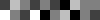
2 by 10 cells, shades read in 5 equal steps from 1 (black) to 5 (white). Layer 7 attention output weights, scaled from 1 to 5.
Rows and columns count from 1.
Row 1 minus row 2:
-3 1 1 -3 2 -1 -3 3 0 1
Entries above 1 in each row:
9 8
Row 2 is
5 3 2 5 1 3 4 1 3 2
